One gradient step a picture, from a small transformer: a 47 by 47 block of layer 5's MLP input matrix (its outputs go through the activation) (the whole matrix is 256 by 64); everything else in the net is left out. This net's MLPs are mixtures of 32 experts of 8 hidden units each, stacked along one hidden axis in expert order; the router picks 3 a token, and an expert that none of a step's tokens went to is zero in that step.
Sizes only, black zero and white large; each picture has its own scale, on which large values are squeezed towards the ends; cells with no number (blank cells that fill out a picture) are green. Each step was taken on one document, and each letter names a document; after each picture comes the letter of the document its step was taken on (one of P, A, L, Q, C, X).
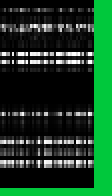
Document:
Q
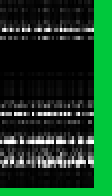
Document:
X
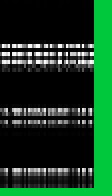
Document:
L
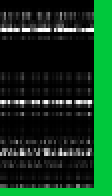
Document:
Q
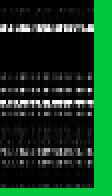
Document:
Q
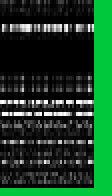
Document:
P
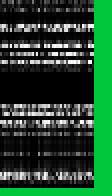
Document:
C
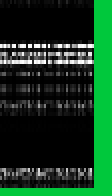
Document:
L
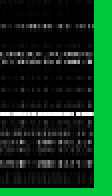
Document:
P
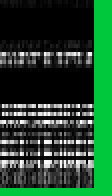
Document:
P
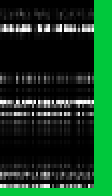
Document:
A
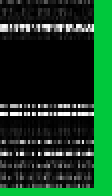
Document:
A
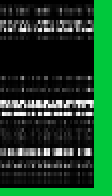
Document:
Q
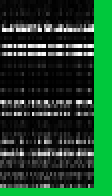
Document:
X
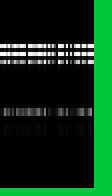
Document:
L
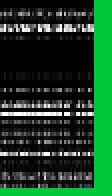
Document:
A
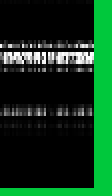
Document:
L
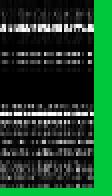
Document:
P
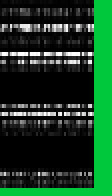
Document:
C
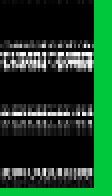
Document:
L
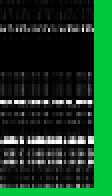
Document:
X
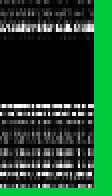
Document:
A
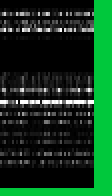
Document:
Q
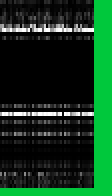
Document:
X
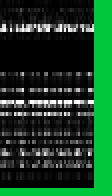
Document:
P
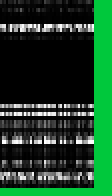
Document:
C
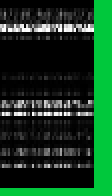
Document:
Q
